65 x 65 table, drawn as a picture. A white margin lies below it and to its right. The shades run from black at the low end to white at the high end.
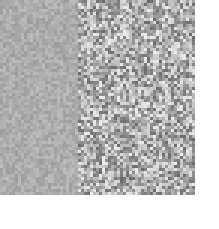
Histogram: bell-shaped. Average level on the scale: 70%. Slope: none. Odd rows or columns: none. Seam: vertical, 40% of the way across, the left part calmer.
